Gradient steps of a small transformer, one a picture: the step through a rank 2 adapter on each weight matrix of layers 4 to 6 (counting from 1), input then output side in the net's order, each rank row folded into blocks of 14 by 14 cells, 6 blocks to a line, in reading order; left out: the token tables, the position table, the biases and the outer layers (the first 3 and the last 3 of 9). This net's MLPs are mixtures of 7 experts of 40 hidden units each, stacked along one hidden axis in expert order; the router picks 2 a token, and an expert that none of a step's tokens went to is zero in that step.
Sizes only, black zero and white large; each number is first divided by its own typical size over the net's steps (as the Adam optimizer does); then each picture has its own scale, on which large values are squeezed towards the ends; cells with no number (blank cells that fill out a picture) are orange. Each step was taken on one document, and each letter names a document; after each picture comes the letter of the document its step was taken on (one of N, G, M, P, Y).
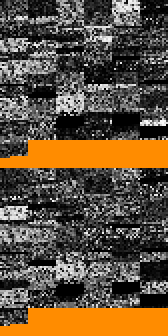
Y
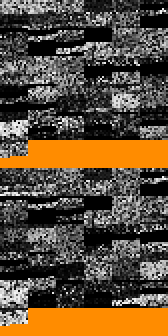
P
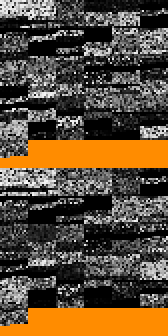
P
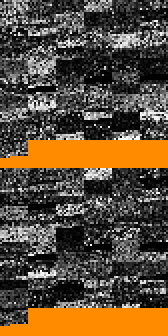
Y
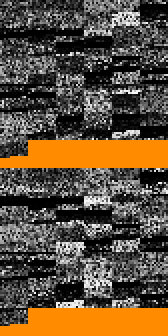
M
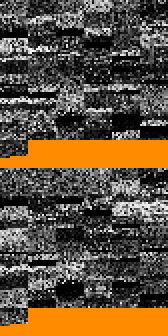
M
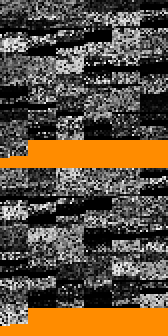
P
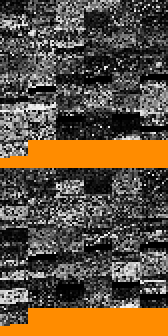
Y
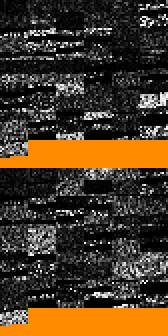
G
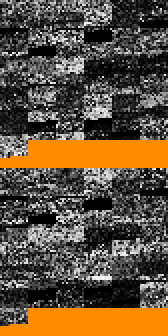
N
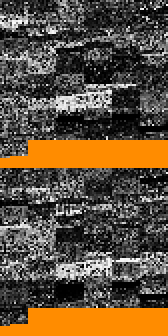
Y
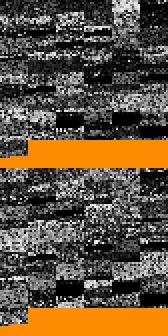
Y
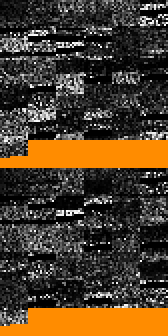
G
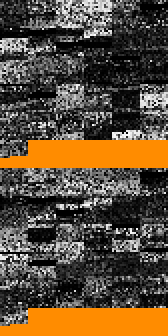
M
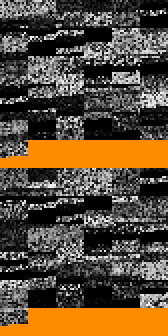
P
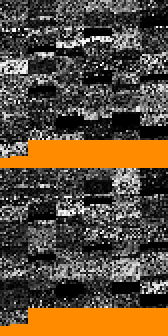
Y
